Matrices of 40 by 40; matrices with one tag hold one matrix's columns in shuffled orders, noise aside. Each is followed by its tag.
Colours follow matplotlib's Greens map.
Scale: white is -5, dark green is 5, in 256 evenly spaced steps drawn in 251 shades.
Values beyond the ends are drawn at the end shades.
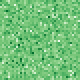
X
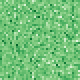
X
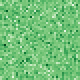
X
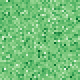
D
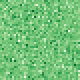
X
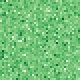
D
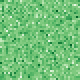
X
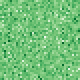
D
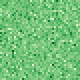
D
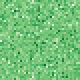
X
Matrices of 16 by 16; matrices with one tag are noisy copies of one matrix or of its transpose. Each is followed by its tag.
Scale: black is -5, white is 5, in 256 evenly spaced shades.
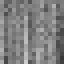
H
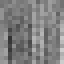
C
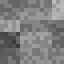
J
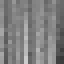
H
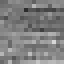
C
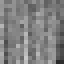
H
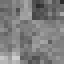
J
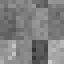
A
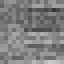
C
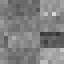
A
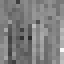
C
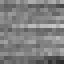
H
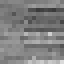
C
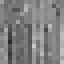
C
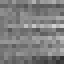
H
